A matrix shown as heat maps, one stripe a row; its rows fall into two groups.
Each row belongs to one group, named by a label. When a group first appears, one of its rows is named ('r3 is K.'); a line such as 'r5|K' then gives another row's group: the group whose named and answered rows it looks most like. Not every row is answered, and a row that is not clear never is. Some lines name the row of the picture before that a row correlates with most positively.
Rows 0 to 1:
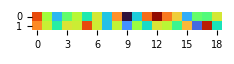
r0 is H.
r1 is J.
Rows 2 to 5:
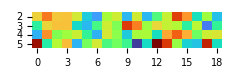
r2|J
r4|J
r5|H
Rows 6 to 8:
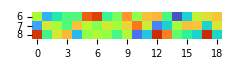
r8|H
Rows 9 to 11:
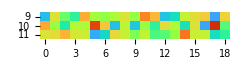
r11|J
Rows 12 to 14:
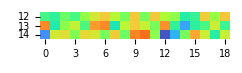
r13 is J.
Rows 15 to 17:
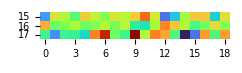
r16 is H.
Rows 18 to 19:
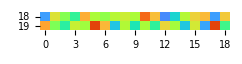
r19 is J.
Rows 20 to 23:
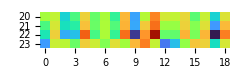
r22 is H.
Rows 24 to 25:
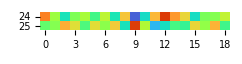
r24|H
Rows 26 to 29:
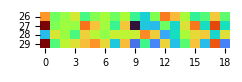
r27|J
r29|J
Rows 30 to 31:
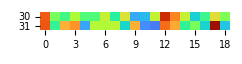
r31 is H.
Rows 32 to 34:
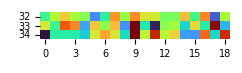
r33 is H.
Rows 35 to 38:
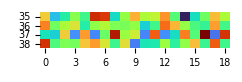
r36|H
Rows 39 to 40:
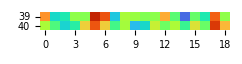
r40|J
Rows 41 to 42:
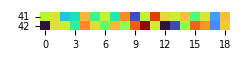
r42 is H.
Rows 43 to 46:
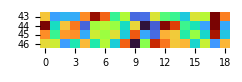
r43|J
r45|H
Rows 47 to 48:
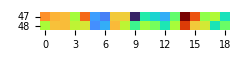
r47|J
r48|J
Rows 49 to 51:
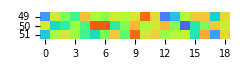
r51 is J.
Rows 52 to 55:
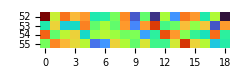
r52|J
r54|H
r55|J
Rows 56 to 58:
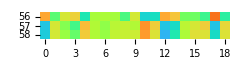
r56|H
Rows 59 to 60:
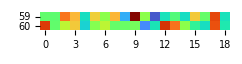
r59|H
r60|H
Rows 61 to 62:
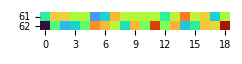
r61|J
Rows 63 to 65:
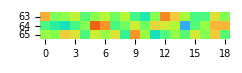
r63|H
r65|H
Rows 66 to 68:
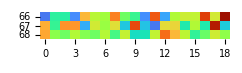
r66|J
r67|H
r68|H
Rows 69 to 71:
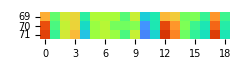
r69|H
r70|H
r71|H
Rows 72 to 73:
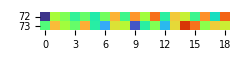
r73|J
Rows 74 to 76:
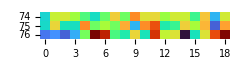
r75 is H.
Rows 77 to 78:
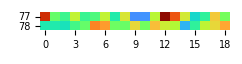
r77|H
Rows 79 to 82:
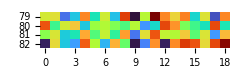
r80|H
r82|J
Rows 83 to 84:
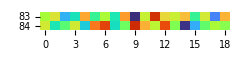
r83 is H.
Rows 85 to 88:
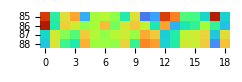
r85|H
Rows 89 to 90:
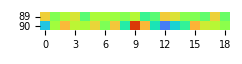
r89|H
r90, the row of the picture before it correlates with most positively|87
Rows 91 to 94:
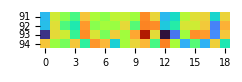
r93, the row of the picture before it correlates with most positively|90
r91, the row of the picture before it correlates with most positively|90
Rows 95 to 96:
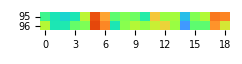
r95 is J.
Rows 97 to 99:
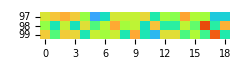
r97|J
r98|J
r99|H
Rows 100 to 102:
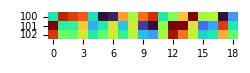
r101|H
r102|H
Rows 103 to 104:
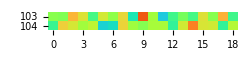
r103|H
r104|J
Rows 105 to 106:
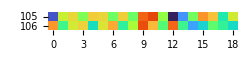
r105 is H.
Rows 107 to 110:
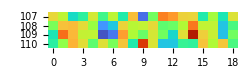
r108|J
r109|J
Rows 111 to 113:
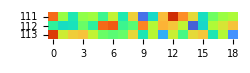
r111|H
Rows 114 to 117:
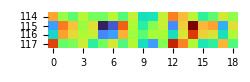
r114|H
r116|J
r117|H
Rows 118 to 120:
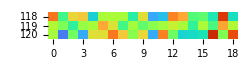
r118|H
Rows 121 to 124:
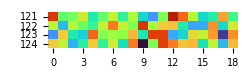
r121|H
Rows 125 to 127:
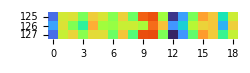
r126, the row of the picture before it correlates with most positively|123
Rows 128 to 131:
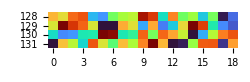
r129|J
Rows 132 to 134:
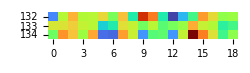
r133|J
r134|J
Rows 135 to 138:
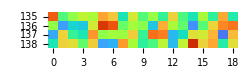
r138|J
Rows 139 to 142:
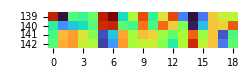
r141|J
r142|J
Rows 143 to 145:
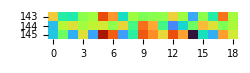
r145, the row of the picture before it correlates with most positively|140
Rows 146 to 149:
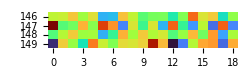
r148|J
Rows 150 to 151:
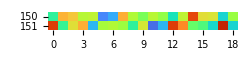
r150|J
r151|H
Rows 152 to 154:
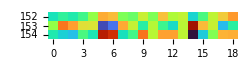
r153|J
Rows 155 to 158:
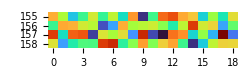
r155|H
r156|J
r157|H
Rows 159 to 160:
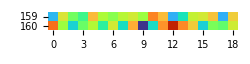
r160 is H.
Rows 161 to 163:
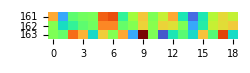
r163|H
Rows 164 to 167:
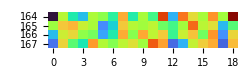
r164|J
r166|J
